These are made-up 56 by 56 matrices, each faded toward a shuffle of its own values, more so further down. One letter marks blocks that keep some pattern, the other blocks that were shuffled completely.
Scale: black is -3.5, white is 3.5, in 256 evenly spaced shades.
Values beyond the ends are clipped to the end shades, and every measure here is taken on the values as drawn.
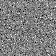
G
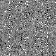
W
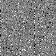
W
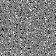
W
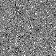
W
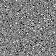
G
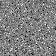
G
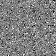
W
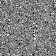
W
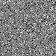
G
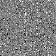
W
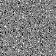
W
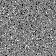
G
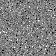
G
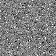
G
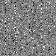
W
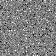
G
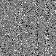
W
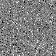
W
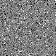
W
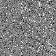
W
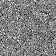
G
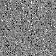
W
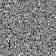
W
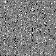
W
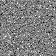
G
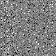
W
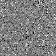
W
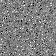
G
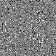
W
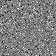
G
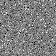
G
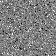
G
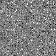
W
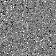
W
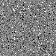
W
